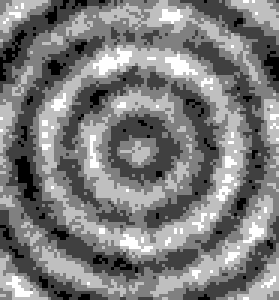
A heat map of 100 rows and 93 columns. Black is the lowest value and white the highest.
The ninth with the highest average is the top middle. The field is mottled with small blotches. Concentric rings centre on the centre. No overall slope runs across the table.
